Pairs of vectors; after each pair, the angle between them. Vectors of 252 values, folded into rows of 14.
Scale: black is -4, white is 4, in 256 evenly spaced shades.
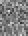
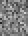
partly opposed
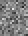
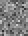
partly aligned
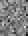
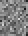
nearly parallel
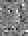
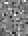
orthogonal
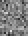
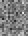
partly opposed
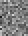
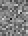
orthogonal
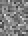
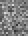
partly aligned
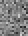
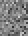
nearly parallel
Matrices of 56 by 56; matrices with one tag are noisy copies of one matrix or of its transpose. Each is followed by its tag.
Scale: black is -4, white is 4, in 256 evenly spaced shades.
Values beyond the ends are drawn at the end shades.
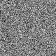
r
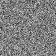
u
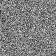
r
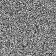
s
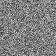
u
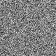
u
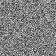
u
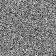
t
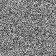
t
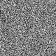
r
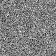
r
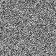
u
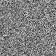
u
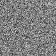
s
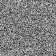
t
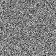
u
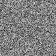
t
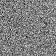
s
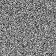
s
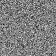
s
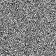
u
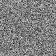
t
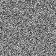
u
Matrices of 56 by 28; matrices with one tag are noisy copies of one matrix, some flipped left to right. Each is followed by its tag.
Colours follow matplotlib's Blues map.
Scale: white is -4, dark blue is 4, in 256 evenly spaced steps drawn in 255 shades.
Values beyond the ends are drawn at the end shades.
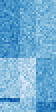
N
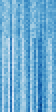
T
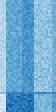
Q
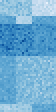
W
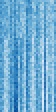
T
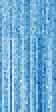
T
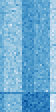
Q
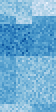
W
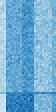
Q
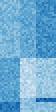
N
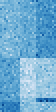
N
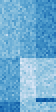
N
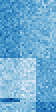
N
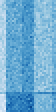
Q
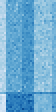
Q
